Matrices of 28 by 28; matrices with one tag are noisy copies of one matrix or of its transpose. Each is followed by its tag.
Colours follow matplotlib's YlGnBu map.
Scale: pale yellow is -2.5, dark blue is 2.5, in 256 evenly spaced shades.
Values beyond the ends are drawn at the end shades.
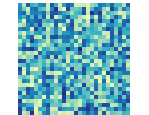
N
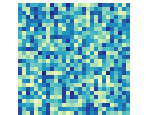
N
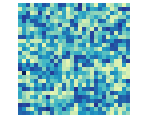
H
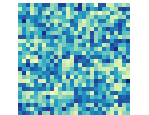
H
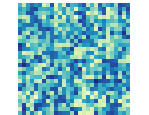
H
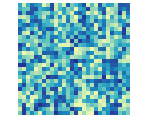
H
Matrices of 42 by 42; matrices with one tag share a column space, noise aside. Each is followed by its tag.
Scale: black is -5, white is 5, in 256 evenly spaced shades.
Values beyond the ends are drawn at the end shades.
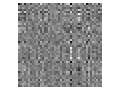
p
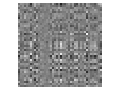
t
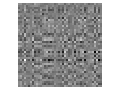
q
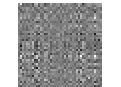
t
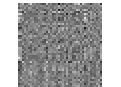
p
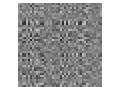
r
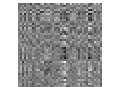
p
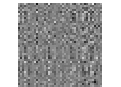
p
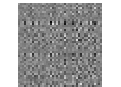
r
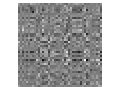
q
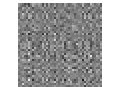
t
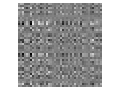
r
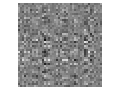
q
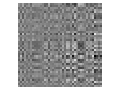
t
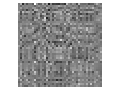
p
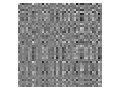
p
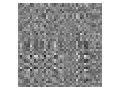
t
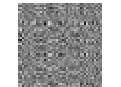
r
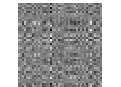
r
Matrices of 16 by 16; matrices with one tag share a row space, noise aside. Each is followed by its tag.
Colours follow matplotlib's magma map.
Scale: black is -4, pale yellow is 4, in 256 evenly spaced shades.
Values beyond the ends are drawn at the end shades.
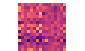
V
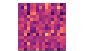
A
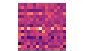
V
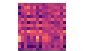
V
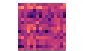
V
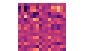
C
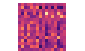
A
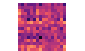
V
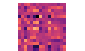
C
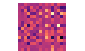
A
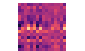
V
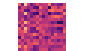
C
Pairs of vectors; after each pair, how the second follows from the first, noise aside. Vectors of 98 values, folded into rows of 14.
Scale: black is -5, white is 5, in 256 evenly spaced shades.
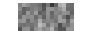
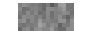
shrunk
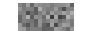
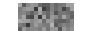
reversed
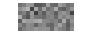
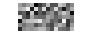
scaled up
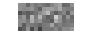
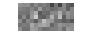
reversed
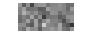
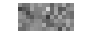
reversed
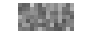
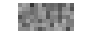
negated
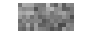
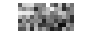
scaled up
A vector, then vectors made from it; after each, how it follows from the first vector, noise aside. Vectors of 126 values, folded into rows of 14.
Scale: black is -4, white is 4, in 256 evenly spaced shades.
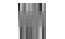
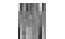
negated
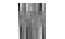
copied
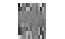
sign-scrambled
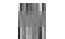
negated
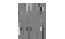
partly zeroed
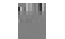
partly zeroed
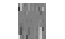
partly zeroed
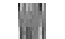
copied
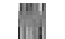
negated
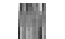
negated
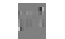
partly zeroed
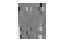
partly zeroed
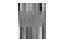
copied
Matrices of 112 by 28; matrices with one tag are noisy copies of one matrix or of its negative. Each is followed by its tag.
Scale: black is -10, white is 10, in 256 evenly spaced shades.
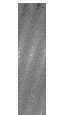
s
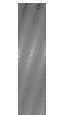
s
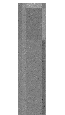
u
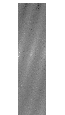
s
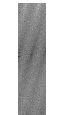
s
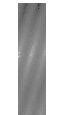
s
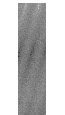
s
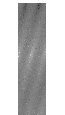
s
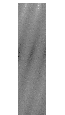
s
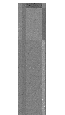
u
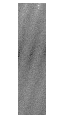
s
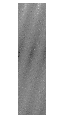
s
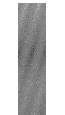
s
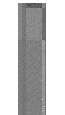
u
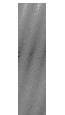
s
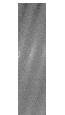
s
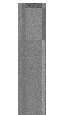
u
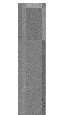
u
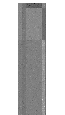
u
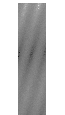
s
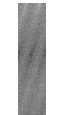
s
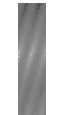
s
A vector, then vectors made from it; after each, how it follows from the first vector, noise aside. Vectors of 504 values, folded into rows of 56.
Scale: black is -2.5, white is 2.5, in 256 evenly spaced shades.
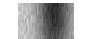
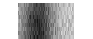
reversed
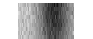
copied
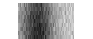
reversed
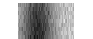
reversed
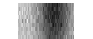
copied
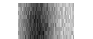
reversed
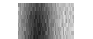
reversed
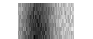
reversed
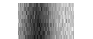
reversed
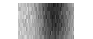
copied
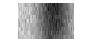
copied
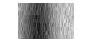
reversed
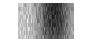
copied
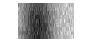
reversed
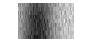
reversed
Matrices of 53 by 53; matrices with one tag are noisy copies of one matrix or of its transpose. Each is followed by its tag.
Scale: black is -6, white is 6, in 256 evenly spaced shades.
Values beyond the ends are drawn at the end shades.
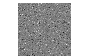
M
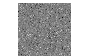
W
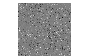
W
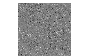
W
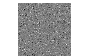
M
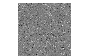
W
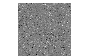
W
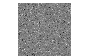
M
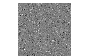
M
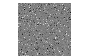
M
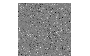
W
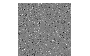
M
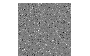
M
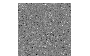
W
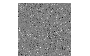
W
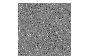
W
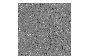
W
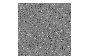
W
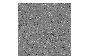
W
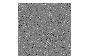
W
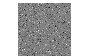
M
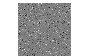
M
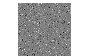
M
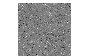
W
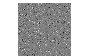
M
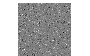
M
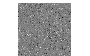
W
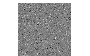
M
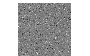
M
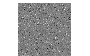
M
